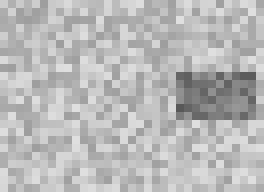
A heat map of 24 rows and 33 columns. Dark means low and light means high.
No row or column stands out. No regular stripes run through it. The ninth with the lowest average is the middle right. In the middle right lies a patch that is lower than the rest. On average the colour sits 70% of the way up the scale. Values change most from cell to cell in the middle right.
